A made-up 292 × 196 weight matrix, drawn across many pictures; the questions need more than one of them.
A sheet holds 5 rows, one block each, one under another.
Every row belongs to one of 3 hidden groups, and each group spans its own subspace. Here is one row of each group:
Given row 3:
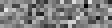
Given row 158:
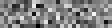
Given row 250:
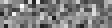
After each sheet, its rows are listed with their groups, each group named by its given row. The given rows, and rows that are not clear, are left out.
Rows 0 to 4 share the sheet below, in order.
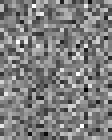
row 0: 3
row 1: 3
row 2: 3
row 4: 3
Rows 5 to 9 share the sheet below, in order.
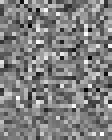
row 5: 158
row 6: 3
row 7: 3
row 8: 3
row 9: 158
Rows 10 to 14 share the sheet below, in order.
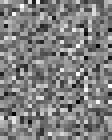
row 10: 250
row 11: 3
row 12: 3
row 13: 3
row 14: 250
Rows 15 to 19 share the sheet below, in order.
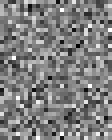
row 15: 250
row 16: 3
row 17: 250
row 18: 3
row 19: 158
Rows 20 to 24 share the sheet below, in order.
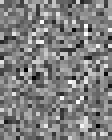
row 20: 158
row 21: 3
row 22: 3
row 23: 3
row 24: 158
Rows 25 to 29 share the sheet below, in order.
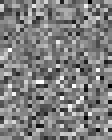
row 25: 3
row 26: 158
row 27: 158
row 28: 3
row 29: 3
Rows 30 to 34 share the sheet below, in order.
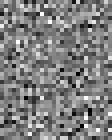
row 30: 250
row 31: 3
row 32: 3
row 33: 250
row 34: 3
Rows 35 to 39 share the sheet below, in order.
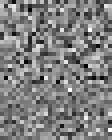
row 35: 250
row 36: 3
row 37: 158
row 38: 158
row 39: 3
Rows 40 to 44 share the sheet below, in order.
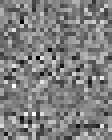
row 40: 158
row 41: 250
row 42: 250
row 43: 3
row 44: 250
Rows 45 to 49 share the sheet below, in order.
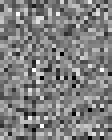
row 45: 3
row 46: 158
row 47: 158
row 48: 250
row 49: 250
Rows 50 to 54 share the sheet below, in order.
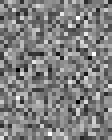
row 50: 3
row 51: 158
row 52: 3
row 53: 3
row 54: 250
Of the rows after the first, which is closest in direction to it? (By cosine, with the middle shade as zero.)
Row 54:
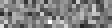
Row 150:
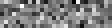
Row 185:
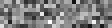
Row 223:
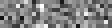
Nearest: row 185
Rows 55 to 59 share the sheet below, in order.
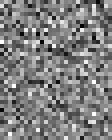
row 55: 250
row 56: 250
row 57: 158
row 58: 250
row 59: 158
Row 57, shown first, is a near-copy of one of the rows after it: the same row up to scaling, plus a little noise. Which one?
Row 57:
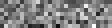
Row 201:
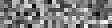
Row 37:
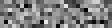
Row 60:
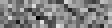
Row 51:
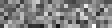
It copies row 51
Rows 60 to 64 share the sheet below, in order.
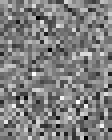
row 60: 158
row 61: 250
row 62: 3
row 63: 3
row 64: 158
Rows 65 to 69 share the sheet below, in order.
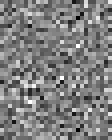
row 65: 3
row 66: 3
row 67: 158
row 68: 250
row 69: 3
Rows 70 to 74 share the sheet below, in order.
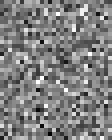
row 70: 158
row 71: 250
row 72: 158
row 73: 158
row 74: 250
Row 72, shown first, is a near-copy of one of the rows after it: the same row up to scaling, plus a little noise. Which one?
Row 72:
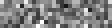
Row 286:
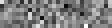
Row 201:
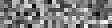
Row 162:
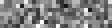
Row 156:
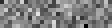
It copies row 162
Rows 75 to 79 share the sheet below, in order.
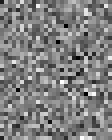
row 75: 158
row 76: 158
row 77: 3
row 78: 158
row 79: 250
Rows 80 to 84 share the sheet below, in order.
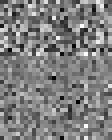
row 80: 250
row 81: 158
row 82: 250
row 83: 3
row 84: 158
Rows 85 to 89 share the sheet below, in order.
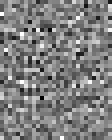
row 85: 3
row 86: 250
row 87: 250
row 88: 250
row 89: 158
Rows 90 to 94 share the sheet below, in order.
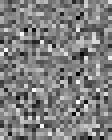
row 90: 3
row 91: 250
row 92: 3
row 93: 3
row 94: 250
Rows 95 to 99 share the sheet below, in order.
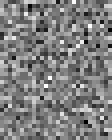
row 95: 250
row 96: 3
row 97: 250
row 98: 250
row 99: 158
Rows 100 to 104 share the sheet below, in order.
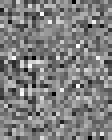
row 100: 250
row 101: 3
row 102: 250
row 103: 250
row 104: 250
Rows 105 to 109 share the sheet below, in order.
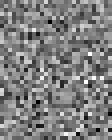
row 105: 250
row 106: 250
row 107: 158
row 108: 3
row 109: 3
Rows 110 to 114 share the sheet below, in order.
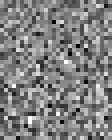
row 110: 158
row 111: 3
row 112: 158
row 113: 250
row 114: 250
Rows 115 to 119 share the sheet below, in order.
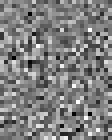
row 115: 3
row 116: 3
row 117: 250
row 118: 3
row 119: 3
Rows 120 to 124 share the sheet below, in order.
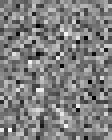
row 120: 158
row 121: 158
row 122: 250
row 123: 158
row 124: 158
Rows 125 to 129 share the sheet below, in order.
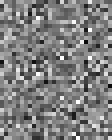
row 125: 3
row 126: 3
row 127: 3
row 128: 3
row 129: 158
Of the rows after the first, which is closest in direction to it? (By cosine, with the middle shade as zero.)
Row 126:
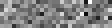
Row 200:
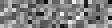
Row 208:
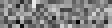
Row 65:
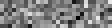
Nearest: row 200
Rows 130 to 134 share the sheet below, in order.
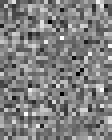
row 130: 250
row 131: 250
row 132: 3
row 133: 250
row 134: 250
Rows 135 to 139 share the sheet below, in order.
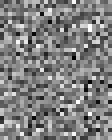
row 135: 250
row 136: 3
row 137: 250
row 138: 3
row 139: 3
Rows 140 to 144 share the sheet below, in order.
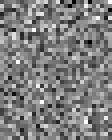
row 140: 3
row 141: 250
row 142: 158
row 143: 250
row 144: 158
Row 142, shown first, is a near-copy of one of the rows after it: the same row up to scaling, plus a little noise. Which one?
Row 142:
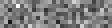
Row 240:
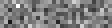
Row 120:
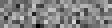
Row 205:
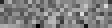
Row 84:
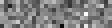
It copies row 240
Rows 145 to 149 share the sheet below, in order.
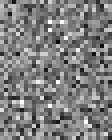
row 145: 250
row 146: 158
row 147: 158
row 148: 250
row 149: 158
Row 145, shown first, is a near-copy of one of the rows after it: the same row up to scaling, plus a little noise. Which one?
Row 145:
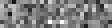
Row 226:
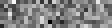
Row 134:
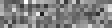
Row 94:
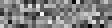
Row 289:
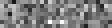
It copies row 289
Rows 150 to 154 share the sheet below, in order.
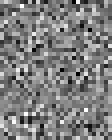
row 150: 250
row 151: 3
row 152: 3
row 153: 158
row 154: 250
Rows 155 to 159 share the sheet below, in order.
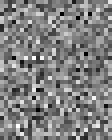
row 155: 3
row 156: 158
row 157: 250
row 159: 3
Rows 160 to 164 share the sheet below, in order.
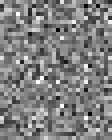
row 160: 3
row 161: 250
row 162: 158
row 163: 158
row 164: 3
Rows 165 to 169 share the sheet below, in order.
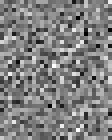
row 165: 3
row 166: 3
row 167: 158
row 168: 250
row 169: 3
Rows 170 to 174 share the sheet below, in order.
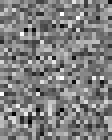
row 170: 3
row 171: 250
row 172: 250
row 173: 158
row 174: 250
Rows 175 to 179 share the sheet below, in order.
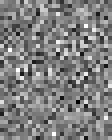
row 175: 158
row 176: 158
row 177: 3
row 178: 3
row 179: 158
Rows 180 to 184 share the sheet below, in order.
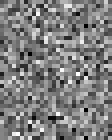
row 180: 158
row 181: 158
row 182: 3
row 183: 158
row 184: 158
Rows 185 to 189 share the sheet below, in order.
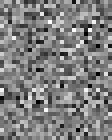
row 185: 250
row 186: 3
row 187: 3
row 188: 3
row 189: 3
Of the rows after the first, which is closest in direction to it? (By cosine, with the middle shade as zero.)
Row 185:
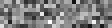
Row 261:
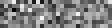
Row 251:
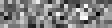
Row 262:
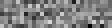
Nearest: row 262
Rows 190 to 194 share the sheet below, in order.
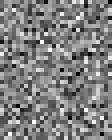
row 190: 3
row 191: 250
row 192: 3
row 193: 158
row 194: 158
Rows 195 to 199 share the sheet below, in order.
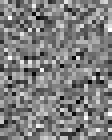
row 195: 158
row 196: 250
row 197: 250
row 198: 3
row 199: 3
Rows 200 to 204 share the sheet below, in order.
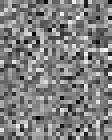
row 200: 3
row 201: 158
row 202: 3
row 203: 3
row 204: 3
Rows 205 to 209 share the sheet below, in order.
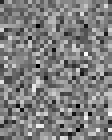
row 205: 158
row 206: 158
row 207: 158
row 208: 158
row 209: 3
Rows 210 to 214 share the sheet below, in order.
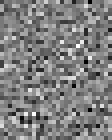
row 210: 3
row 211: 3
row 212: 3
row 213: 250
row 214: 250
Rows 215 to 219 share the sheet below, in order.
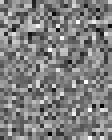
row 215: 158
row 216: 250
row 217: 158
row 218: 250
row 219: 250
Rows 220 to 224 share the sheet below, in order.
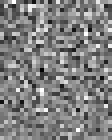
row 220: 250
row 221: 3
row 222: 158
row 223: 158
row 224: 3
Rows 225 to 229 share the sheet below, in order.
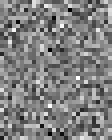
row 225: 158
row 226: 250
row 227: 158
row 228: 250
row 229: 250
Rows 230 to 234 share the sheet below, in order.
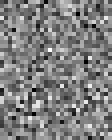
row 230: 158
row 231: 250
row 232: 3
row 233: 3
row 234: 250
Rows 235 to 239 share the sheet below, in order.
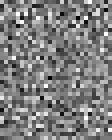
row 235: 3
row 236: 158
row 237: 250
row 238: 250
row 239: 3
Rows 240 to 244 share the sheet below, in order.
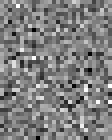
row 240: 158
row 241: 250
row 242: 250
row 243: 3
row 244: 158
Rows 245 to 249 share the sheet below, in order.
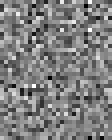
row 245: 3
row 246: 3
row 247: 250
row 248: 250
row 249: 250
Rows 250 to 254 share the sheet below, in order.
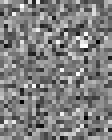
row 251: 158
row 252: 3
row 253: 250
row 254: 3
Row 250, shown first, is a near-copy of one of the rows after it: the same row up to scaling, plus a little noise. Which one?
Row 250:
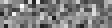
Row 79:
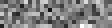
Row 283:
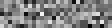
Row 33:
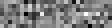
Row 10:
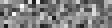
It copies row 10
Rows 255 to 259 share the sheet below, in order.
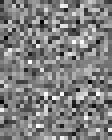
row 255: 158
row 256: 158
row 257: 250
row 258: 158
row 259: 3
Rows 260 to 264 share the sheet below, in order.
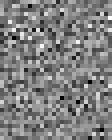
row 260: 250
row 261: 250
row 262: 250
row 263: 3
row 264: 250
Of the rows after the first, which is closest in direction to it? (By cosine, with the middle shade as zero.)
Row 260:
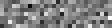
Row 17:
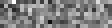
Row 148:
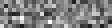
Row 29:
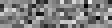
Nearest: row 29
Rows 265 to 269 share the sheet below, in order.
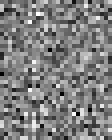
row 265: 3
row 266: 250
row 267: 158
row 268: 250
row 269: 250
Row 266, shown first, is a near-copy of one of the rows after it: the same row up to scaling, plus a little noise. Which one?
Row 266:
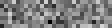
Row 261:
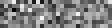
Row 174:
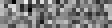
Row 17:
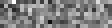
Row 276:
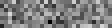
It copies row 276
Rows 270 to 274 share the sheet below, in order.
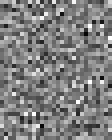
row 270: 250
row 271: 3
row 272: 250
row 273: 3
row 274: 250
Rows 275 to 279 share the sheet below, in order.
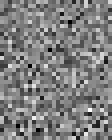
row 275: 3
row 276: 250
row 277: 158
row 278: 250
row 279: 3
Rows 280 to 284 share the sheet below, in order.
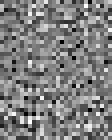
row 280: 3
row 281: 3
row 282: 250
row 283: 250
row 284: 250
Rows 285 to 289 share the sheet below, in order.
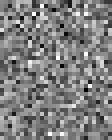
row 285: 158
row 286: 158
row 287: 250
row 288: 3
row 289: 250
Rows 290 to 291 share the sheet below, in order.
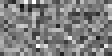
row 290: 250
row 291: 158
